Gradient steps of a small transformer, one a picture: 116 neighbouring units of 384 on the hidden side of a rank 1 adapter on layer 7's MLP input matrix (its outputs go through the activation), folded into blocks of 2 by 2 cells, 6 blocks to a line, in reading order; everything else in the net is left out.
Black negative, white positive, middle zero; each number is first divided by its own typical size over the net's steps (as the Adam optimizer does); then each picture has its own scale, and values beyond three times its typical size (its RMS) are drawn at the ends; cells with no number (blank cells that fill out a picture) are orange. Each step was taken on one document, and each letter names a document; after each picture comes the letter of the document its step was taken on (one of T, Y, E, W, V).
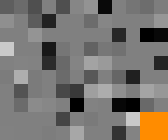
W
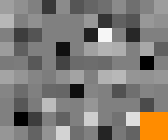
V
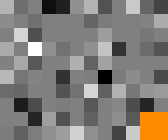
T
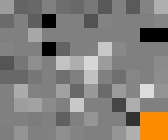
W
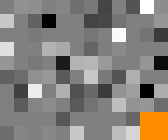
W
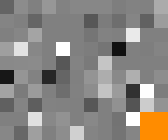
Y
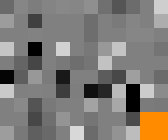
Y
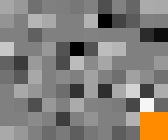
W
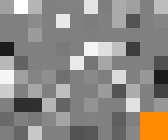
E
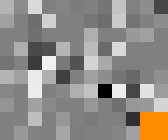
Y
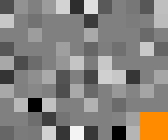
T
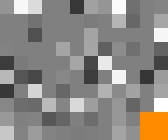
E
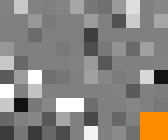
E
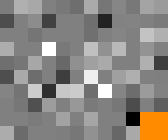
W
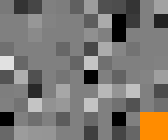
E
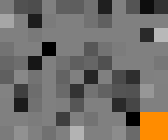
W
